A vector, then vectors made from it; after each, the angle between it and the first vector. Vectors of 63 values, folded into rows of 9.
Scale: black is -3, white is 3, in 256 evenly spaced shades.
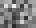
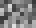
partly opposed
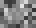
orthogonal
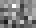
partly aligned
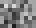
nearly parallel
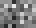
nearly parallel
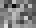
nearly opposite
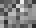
orthogonal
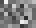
partly aligned
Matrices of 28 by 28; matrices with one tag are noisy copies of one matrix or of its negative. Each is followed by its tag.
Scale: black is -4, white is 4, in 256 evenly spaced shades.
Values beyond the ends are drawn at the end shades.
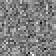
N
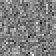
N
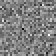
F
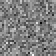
N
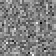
N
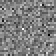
F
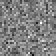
N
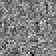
N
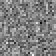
N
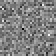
F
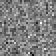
N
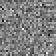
F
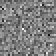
F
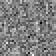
N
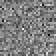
F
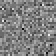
F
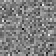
F
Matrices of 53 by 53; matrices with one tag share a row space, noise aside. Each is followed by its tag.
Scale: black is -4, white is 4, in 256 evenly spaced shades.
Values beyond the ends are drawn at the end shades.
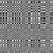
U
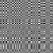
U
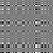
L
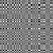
U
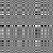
L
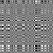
L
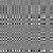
U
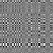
U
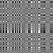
U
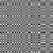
U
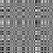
L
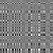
U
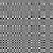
U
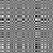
L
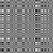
L
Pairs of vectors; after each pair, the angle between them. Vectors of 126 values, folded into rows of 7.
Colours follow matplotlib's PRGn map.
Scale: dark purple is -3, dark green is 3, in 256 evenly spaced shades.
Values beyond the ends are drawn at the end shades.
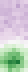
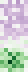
nearly parallel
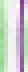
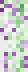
partly opposed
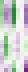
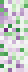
orthogonal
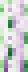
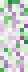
partly aligned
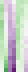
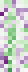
partly opposed
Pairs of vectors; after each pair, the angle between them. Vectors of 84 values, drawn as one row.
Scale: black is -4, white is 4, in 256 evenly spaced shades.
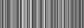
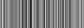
nearly opposite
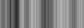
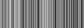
partly opposed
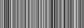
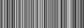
orthogonal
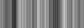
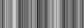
nearly opposite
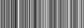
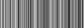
nearly opposite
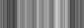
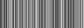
orthogonal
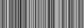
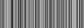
partly aligned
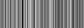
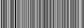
orthogonal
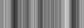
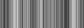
nearly opposite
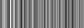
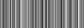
partly opposed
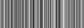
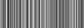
orthogonal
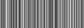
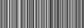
orthogonal
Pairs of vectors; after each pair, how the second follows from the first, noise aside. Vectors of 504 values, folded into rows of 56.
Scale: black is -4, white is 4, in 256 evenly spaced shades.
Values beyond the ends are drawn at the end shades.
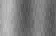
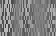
sign-scrambled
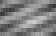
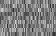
shuffled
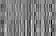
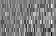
sign-scrambled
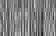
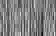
copied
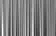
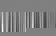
partly zeroed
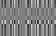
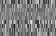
sign-scrambled
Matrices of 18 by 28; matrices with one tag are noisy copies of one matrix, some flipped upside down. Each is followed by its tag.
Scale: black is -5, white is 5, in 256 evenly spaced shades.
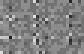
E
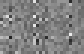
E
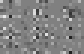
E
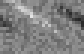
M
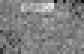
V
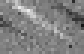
M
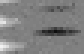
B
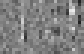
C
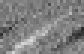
M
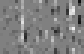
C
